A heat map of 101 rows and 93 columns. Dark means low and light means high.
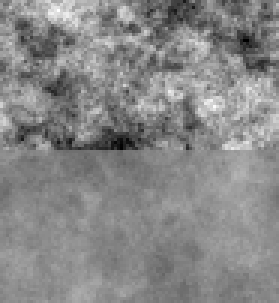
Seam: horizontal, 50% of the way down, the bottom part calmer. Mirror symmetry: none. Grain: blotchy.
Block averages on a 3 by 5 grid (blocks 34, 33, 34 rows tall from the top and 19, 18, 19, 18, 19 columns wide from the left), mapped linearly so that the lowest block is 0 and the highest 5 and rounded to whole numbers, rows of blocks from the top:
24221 / 10035 / 33223
